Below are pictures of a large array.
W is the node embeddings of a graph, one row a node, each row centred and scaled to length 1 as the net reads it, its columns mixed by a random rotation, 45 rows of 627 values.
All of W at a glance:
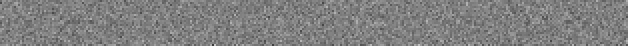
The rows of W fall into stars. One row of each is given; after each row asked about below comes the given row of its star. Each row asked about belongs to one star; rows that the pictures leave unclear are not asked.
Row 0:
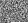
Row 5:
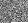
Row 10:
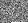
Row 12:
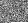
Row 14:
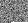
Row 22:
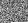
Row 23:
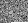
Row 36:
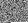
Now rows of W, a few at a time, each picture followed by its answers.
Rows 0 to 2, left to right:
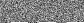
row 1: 12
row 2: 0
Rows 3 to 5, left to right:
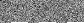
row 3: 23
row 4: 0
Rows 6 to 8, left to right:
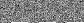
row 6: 10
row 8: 12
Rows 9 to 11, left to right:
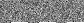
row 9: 14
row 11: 12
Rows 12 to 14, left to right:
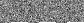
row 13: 12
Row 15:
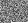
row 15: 22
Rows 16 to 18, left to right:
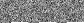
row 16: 5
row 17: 36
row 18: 36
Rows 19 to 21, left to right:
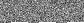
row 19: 22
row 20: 14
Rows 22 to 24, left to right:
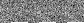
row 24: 23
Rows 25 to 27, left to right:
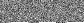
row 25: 0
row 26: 14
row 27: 22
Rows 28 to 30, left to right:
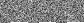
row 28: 0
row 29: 5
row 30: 23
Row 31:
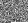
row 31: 36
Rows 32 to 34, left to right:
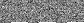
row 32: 23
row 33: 10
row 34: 10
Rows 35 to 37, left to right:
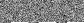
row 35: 14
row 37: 5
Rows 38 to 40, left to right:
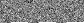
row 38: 12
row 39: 14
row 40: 0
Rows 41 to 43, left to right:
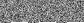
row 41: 36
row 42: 22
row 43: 12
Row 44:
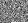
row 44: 10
